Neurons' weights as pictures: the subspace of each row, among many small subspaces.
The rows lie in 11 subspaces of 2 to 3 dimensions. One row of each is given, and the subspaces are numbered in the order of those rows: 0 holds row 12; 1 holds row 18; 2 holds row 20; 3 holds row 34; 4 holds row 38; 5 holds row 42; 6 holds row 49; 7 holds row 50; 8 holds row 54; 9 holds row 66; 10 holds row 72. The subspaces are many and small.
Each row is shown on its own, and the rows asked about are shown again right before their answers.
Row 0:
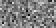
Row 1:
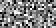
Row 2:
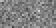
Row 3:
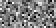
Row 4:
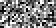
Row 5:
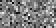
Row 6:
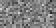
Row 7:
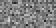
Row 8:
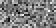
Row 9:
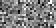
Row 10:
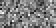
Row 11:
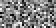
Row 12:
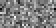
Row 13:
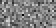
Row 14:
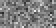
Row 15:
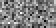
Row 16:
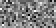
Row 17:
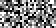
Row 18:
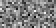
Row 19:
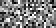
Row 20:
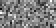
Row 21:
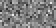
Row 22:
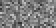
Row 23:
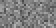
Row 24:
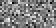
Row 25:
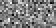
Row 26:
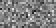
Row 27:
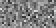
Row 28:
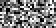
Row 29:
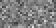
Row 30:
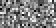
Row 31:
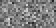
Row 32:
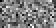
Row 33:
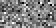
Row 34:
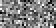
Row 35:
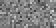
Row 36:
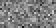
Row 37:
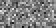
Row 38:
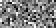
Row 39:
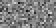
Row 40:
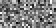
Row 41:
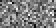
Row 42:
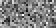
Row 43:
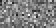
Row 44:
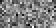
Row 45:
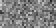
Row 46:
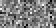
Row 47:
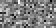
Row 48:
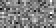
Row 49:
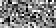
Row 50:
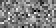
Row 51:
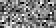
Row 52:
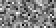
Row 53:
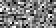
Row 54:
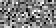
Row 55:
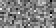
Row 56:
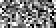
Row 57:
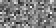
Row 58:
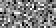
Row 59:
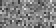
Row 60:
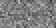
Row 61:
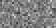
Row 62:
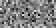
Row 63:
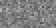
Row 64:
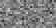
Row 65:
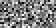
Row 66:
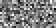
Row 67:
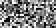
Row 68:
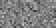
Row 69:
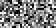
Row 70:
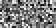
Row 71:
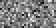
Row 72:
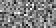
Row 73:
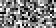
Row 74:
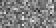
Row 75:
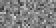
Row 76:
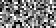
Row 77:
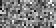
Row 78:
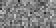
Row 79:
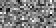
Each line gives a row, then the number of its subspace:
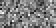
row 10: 2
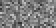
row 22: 1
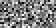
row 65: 8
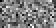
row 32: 5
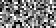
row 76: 1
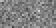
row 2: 8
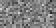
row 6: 8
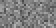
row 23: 1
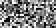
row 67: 5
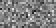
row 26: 8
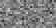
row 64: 9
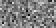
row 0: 10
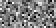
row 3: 6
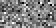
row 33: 3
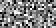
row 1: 10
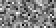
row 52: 6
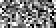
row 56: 5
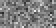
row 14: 7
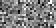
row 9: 3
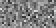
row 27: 10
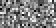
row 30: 0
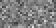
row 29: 5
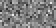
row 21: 1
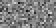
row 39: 7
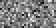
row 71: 8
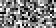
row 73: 0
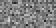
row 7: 6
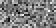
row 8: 5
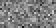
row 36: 7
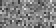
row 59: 3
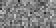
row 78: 2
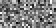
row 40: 9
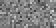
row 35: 2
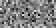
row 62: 0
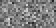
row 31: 4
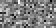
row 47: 0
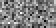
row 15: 5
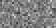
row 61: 4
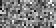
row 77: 3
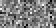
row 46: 2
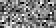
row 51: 3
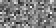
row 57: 0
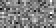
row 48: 7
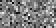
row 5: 4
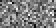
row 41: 4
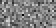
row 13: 5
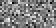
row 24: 6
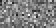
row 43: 6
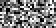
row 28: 9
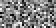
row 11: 1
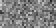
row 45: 3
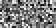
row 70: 9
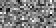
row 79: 9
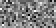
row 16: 10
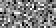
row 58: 10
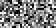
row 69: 6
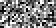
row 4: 3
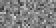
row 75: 0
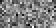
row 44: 5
